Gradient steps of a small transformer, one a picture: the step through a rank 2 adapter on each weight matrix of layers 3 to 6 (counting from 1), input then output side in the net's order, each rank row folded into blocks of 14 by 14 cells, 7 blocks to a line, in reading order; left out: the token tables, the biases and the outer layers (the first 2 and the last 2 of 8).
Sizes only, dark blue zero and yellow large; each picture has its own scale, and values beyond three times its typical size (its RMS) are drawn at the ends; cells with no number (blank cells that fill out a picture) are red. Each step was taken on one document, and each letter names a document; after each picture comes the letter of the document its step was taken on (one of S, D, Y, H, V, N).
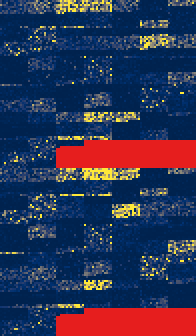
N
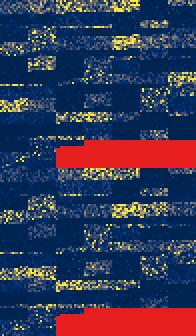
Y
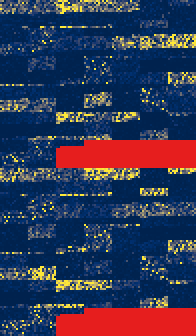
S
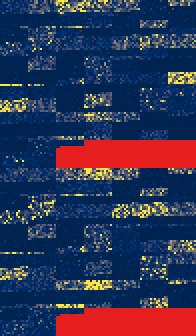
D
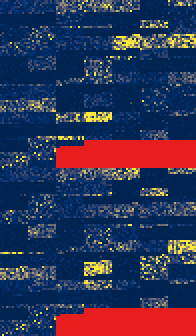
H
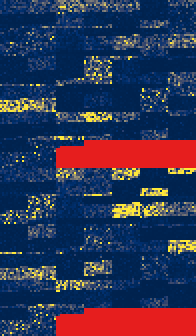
H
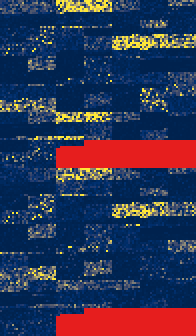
S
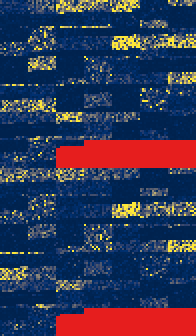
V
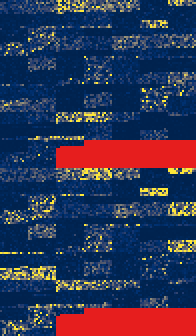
D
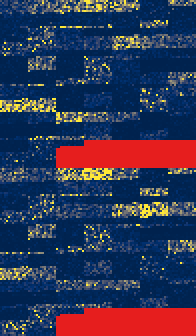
S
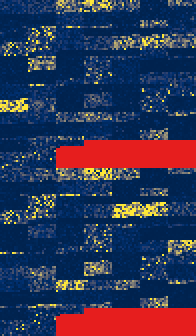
H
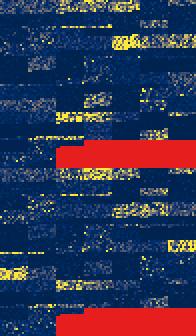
S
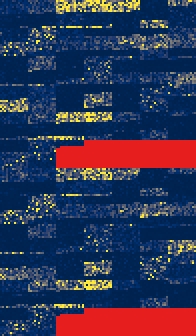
H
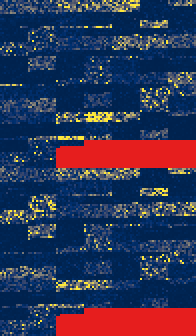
Y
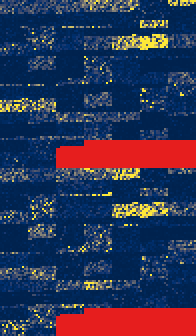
S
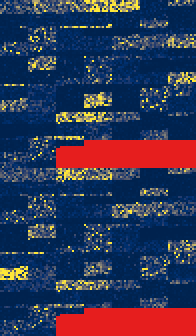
V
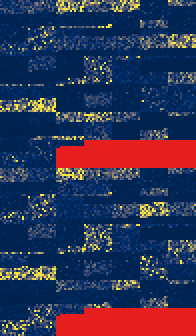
S
